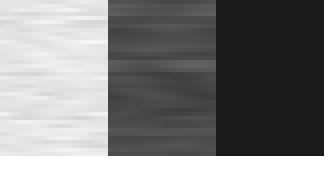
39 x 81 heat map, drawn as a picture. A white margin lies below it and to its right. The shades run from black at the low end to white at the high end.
The table splits into one row of 3 panels. Panel 1,1: very high, streaked across, faint in contrast. Panel 1,2: low, streaked across, faint in contrast. Panel 1,3: very low, flat.
